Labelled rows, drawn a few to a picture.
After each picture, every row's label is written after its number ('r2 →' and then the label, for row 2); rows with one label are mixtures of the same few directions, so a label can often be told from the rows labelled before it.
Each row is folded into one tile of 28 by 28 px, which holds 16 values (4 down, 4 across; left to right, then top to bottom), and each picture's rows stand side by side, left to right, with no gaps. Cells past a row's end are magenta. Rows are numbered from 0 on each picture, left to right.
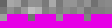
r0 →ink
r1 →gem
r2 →ink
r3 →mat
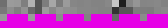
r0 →ink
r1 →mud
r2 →mat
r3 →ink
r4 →mat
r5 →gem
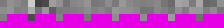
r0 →mud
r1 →ink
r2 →mat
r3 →ink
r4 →mat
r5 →gem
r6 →ink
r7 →ink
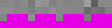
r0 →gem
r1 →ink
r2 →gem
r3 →mat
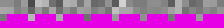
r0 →gem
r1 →ink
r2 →ink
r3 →ink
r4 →mat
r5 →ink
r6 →mud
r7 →ink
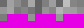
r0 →mud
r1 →mud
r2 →mat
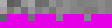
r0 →ink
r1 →ink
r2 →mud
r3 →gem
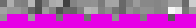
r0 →mat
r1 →mud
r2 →mat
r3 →gem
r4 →mud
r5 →gem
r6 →gem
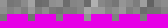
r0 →ink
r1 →ink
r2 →mat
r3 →mat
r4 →mud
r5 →mat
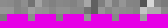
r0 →gem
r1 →mat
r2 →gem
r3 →mud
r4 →mat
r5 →mat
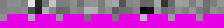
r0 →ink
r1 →mud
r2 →gem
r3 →gem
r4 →mat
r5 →gem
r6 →ink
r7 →mud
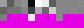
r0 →mat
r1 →ink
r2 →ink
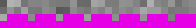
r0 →ink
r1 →gem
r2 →gem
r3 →ink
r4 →ink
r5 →mat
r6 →mat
